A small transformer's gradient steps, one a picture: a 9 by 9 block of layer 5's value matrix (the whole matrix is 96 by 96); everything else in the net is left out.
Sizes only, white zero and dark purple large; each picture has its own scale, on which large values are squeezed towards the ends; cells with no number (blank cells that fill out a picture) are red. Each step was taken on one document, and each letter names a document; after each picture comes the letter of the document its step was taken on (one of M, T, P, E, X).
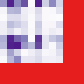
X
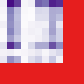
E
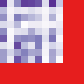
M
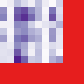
M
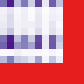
X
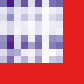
X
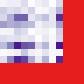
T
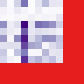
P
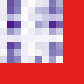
E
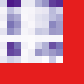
E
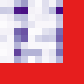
T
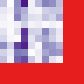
P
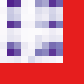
E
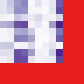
T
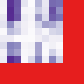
E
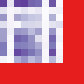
M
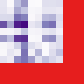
P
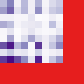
X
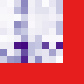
P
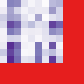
E
